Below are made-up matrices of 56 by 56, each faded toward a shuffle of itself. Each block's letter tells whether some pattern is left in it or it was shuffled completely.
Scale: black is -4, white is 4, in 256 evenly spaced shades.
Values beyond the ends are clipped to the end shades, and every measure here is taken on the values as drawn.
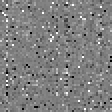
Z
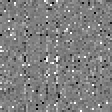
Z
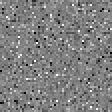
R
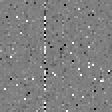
Z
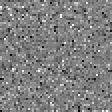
R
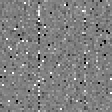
Z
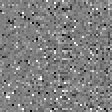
Z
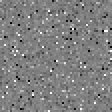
R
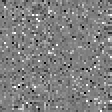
Z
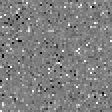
R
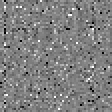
Z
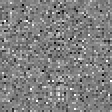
Z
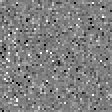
R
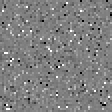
R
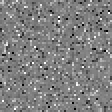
R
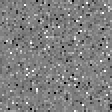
R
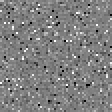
R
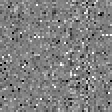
Z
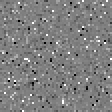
R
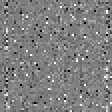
Z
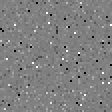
R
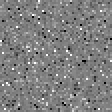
R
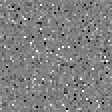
R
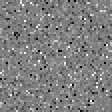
R
